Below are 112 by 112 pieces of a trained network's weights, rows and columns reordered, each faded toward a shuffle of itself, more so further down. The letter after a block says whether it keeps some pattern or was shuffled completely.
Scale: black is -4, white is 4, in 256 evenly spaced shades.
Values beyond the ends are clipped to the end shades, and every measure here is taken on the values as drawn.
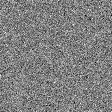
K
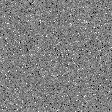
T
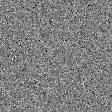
K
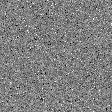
K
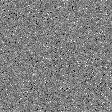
T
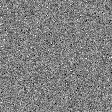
T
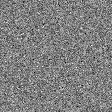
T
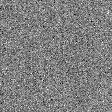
T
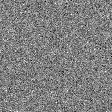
T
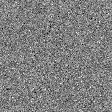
T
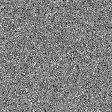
T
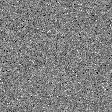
K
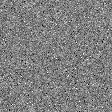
K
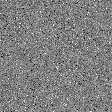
K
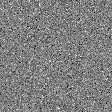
K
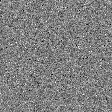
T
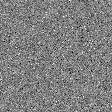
K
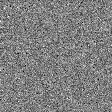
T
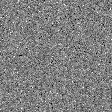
K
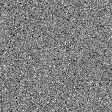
K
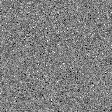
T
